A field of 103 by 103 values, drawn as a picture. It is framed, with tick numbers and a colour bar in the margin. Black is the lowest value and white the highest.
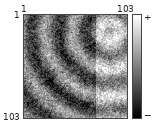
Rings spread out from the top right. The ninth with the highest average is the top right. A vertical seam about 70% of the way across splits the table, and the right part is higher. On average the colour sits 50% of the way up the scale.
